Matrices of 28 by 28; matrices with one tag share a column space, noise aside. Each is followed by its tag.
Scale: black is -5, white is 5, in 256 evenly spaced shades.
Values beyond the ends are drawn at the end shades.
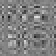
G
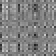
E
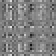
E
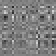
G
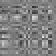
G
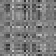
E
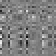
G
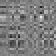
G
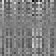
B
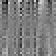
B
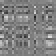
G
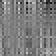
B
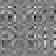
G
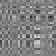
G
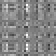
E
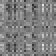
E
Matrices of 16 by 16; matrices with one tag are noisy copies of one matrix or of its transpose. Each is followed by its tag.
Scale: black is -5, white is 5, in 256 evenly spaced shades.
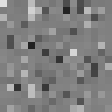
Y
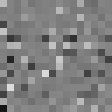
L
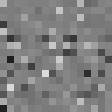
L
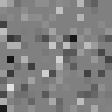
L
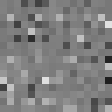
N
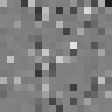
L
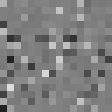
L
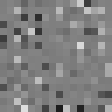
N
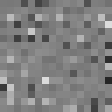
N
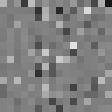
L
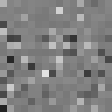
L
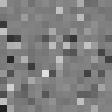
L
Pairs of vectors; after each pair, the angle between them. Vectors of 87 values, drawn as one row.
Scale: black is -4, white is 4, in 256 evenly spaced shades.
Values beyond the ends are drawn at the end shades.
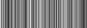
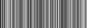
nearly opposite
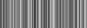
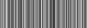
partly opposed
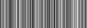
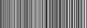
orthogonal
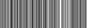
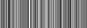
partly opposed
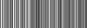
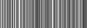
partly aligned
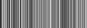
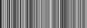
nearly parallel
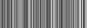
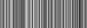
partly opposed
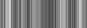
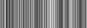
partly opposed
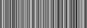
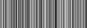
orthogonal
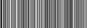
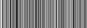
nearly opposite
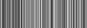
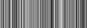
partly aligned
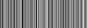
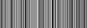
orthogonal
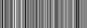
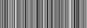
partly aligned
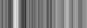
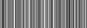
orthogonal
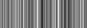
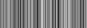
nearly opposite
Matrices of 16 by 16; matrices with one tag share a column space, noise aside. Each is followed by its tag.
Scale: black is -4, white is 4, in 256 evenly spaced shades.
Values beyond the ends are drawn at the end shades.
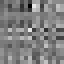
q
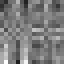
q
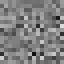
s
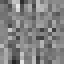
q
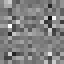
s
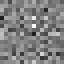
s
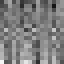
q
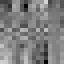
q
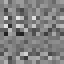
s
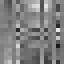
q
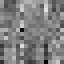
q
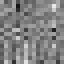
q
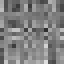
q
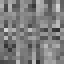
q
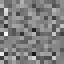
s
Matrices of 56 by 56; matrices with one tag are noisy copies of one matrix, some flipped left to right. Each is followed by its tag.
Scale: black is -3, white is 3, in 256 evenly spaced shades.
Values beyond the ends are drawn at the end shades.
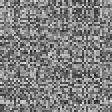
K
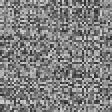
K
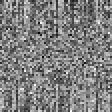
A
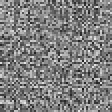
K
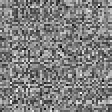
K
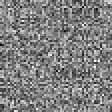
K
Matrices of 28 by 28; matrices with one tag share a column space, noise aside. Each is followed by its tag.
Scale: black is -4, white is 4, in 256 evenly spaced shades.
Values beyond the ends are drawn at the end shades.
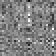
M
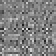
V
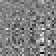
V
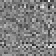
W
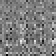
V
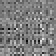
V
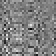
V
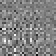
V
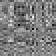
M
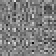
M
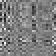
M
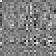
M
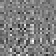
V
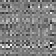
W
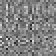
M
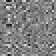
W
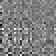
V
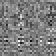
M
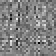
M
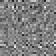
W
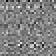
W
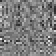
M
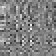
M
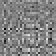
V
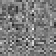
M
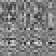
M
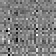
V
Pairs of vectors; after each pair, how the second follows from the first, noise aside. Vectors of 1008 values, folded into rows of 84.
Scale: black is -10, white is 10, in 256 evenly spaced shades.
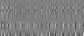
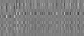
wrapped around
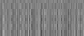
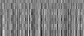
scaled up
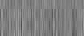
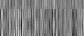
scaled up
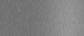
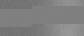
partly zeroed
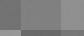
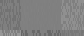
partly zeroed
